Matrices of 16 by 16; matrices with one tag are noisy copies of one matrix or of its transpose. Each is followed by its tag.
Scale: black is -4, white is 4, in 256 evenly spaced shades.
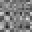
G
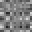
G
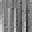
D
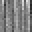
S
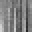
D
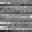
S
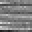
S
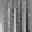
D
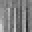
D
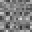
G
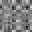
G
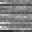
S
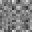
G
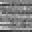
S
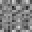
G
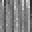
S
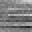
D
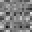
G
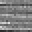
S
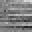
D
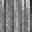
S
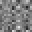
G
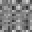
G
